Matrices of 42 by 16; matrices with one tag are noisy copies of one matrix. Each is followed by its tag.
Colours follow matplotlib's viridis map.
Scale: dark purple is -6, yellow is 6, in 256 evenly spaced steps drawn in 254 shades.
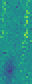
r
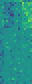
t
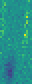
r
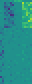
t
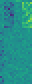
t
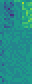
t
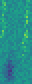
r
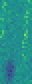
r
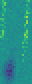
r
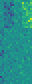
t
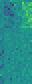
t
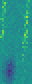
r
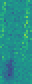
r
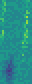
r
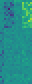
t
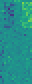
t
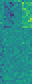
t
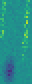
r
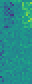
t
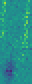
r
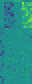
t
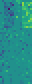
t
